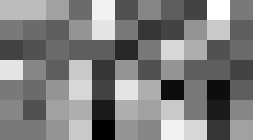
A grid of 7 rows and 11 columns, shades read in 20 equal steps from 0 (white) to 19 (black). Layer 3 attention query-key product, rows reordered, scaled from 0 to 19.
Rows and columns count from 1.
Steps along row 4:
up up down up down up down up same up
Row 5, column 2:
11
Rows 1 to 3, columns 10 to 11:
0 10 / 4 12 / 13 11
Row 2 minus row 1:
5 6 5 -3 1 -3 6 2 -6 4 2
